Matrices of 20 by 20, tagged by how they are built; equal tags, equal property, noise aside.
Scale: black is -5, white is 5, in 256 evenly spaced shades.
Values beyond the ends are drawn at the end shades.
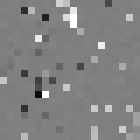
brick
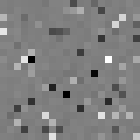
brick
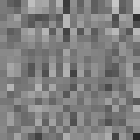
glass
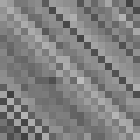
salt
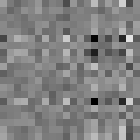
glass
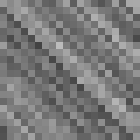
salt
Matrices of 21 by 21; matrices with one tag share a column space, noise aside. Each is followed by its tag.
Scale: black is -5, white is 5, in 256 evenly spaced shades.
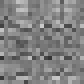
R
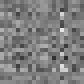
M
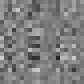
M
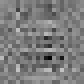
M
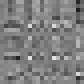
R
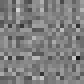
R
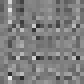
R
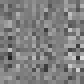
M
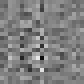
M
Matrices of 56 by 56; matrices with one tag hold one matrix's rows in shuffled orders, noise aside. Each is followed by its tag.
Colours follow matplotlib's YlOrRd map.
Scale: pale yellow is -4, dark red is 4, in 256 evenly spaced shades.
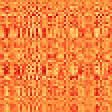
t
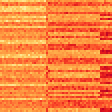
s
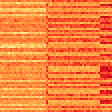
s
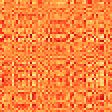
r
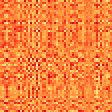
t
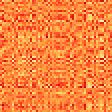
r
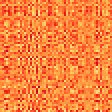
t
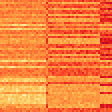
s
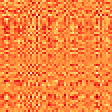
t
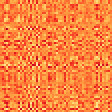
t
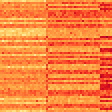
s
